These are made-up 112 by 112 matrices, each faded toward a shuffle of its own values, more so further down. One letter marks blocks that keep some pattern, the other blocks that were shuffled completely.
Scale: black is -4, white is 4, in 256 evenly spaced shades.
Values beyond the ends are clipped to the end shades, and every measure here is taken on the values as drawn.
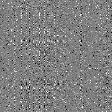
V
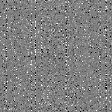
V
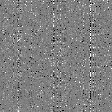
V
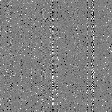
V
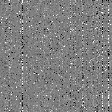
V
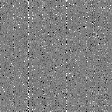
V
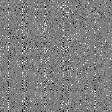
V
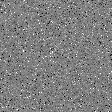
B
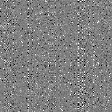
V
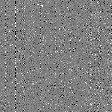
V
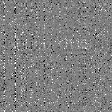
V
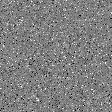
B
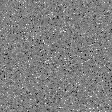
B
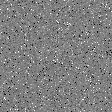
B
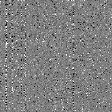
V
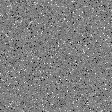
B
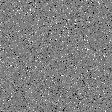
B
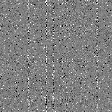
V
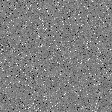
B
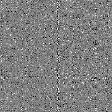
V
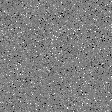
B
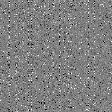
V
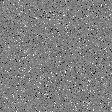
B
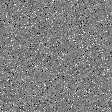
B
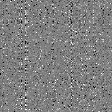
V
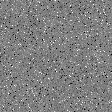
B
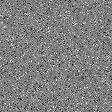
B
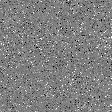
B
